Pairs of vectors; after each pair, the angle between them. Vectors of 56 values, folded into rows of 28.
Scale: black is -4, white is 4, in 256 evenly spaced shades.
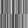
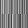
partly opposed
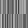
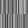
nearly parallel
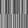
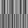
nearly opposite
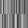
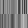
partly aligned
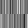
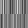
partly aligned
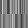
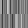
nearly opposite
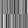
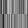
partly opposed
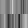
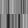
nearly parallel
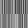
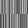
partly aligned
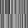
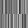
partly aligned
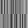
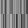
orthogonal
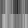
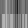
nearly parallel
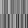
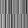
orthogonal
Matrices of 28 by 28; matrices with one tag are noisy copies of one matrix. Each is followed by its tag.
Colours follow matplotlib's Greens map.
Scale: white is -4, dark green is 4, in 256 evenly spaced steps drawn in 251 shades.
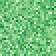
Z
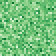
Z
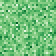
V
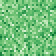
V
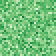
Z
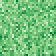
V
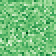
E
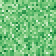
V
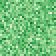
Z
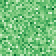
Z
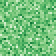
Z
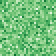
Z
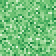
Z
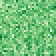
V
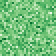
Z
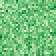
V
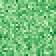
V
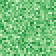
Z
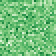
E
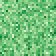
V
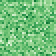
E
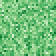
V
